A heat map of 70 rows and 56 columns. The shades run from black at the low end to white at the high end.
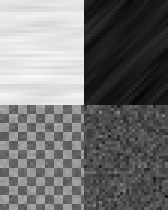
The table splits into 2 rows of 2 panels. Panel 1,1: very high, streaked across, faint in contrast. Panel 1,2: very low, slanting up to the right, faint in contrast. Panel 2,1: middling, checkered, strong in contrast. Panel 2,2: low, fine-grained.
